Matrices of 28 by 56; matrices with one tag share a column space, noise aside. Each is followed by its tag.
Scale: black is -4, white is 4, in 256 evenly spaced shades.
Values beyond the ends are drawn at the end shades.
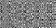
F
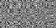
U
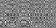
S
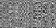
F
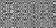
F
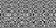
S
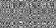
U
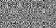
U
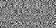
U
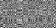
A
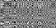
U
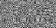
A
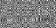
A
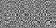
S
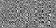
S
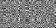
A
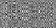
F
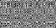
U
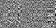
S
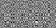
S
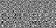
S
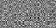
S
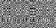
A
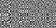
S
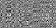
S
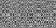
S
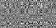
U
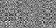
S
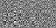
S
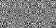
U
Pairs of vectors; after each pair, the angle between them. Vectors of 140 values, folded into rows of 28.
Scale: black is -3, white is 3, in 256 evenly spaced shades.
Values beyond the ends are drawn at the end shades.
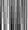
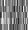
partly aligned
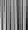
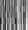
nearly opposite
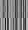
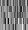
partly aligned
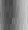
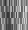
partly aligned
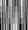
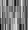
nearly parallel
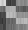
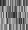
partly opposed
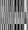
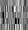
partly opposed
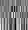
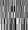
nearly parallel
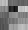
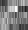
nearly opposite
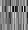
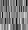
orthogonal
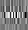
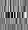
nearly opposite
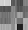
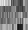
nearly parallel
